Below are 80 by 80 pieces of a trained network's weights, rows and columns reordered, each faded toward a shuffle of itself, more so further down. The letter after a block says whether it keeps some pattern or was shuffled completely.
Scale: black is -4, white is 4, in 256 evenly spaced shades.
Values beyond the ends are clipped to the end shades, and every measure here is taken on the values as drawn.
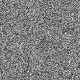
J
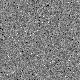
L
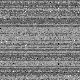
J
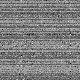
J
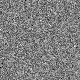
L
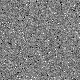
L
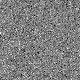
L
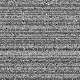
J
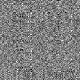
J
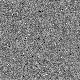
L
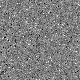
L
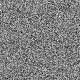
L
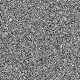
L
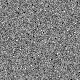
L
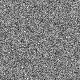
L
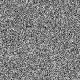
J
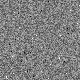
L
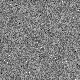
L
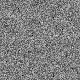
L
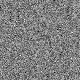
L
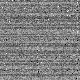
J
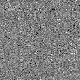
J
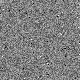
L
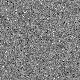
L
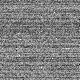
J
